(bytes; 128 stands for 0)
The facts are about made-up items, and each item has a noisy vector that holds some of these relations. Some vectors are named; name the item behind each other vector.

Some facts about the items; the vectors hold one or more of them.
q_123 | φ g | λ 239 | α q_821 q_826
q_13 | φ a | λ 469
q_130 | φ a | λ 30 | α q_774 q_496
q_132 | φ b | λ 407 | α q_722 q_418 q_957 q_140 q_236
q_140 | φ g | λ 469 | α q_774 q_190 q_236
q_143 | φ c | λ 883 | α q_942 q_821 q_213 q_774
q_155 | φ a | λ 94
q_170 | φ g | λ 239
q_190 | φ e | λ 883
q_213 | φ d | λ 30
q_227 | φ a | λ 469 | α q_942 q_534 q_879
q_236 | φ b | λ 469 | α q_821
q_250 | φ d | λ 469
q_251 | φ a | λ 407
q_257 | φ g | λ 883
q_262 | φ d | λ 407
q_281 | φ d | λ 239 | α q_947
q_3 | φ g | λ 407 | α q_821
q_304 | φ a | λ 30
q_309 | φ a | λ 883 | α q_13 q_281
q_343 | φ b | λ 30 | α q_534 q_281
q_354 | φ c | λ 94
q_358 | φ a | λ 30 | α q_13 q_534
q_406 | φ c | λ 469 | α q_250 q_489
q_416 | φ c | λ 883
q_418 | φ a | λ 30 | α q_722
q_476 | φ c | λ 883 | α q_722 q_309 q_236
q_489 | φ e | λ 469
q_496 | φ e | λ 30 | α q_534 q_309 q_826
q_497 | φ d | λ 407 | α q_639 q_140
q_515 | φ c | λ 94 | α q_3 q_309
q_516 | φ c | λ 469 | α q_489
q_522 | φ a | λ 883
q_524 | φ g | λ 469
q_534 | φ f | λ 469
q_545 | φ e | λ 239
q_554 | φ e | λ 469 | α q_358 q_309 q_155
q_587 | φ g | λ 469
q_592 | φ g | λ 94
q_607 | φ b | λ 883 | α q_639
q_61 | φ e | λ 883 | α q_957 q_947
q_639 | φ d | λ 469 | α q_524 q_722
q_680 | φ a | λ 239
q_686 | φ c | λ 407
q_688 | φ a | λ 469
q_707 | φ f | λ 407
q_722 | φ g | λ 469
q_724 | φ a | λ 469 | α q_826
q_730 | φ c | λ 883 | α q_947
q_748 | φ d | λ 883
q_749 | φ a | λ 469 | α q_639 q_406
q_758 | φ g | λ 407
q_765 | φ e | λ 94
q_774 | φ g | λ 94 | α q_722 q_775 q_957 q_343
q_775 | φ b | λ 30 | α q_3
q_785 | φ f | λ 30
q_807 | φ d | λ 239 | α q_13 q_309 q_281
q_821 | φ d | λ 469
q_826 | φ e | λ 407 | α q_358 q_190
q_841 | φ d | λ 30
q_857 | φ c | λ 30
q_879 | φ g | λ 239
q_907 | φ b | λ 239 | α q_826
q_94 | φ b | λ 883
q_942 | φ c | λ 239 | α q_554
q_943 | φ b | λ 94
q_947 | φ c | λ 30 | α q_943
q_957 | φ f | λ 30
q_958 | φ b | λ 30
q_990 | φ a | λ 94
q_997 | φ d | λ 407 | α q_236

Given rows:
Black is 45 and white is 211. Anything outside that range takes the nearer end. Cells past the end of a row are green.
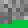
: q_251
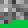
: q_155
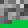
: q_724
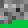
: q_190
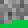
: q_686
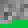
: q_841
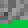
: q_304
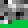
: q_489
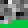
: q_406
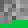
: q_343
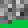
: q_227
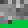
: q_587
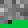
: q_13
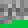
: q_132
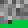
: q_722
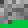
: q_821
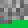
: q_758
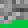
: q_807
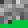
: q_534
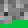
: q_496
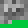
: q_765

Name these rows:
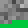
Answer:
q_680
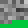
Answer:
q_170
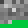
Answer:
q_354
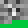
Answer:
q_607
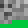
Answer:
q_213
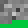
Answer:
q_94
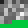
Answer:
q_943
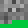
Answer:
q_990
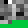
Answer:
q_250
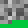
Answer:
q_639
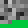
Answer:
q_749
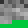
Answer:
q_947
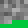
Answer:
q_857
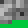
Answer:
q_554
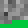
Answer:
q_358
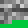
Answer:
q_907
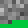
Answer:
q_688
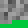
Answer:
q_130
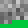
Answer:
q_707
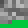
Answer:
q_236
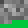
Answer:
q_416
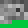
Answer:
q_61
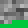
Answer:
q_545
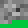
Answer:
q_748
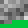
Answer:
q_826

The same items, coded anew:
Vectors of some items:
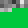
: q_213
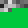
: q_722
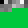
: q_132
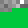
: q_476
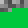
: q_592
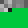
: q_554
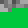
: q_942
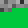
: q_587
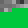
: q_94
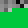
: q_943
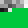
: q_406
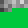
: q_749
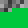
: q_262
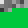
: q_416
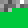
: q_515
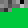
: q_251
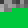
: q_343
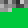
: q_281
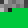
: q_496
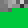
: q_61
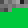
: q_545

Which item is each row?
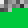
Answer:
q_730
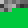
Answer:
q_957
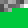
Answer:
q_489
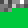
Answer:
q_497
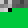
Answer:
q_534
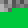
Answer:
q_879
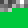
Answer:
q_997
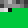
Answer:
q_190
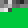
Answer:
q_13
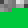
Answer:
q_123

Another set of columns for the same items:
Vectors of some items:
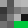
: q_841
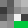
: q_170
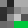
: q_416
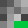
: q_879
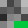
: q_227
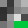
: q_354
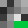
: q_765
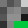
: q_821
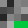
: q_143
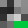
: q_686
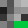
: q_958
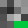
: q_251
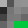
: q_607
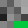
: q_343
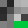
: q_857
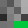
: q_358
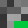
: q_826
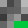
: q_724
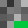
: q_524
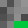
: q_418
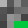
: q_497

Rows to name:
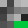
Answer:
q_748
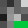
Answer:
q_534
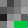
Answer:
q_515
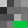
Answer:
q_749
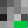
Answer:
q_942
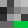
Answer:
q_94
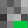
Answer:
q_155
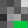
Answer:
q_13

